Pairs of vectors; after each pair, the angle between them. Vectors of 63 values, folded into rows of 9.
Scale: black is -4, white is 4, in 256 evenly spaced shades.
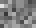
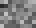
nearly opposite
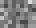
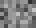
nearly opposite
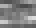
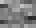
nearly opposite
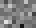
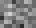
partly aligned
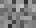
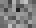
partly opposed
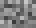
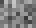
orthogonal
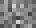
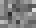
partly opposed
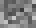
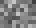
orthogonal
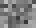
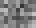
partly aligned
